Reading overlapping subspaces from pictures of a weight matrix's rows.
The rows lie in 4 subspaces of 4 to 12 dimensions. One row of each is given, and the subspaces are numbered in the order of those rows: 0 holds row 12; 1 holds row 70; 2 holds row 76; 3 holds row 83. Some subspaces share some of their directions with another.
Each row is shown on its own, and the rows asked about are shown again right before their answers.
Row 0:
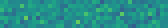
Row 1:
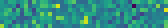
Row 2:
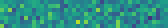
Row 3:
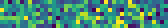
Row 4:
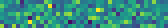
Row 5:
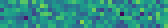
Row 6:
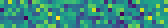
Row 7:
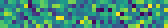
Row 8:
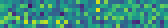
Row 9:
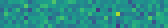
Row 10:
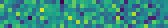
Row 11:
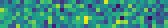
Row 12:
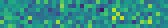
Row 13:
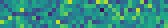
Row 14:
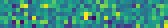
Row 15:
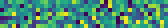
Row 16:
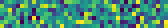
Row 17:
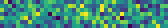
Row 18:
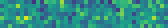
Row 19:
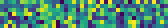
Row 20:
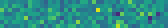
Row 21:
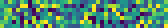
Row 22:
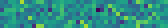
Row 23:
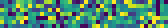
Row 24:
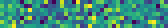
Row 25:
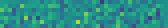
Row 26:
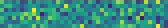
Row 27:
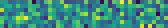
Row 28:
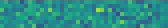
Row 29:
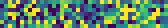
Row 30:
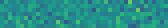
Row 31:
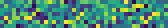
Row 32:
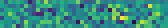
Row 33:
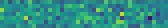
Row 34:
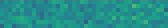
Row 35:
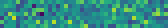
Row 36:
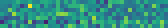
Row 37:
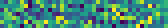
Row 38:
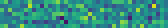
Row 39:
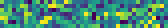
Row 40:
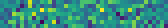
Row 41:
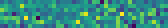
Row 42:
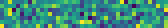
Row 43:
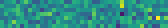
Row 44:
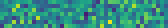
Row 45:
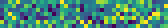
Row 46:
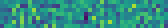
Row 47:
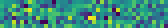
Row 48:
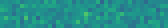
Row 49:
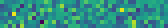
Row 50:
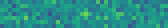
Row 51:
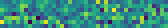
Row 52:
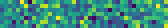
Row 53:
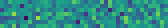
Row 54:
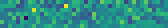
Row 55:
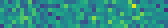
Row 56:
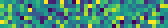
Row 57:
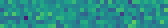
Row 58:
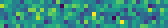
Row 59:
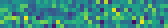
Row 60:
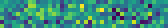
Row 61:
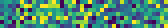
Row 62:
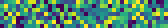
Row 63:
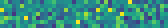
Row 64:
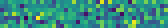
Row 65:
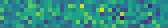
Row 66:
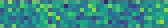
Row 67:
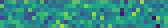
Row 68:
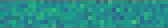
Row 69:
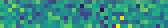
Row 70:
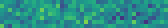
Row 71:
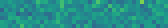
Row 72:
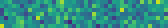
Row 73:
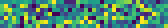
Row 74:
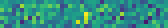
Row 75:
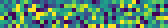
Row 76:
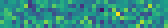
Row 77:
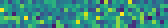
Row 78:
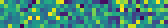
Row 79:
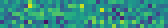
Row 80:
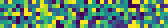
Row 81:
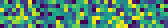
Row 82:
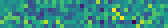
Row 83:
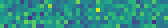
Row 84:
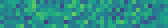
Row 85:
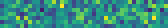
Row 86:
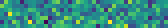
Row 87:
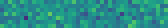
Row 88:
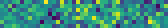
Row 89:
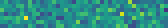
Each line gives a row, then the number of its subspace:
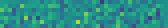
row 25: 0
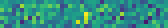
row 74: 0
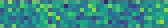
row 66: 2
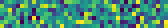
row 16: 1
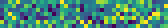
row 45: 1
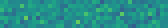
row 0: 2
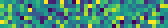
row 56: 0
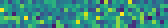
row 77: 2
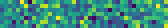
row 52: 0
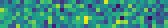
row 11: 2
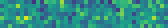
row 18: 1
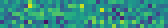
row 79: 3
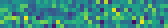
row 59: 2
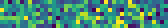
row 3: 2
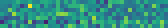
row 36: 3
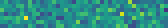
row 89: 2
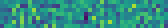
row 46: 2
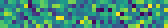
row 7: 2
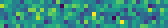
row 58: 1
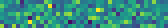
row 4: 3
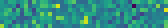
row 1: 2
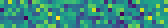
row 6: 2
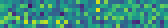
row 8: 3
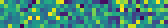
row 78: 1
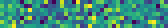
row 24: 0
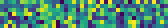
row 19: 1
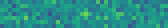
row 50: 0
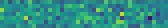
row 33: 2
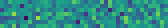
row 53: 3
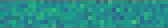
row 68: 3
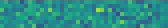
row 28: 3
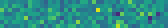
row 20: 0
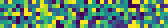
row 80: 1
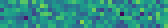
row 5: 1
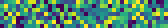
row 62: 1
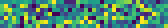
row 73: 1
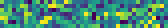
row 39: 1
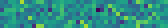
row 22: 3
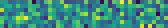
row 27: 1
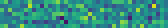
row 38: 3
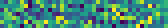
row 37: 3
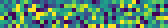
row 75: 1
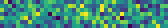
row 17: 0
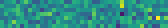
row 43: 1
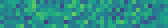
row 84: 1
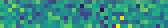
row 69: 0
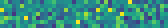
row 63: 3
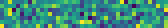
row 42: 1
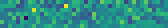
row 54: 1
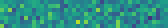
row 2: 0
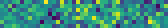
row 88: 0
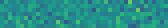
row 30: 1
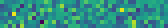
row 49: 1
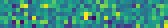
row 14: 0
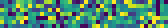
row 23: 1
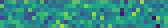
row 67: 1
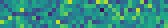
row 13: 1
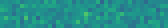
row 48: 0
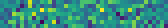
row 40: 1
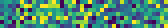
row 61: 0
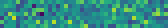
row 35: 1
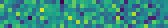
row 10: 1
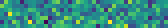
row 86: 1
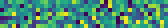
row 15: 3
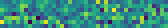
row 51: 1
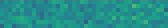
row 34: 0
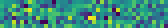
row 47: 0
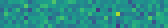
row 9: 0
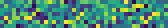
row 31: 1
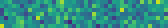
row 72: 1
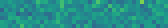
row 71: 1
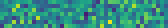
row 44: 1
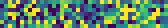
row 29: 1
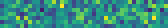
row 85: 1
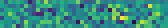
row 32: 3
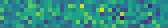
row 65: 0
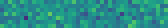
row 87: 0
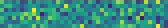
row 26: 1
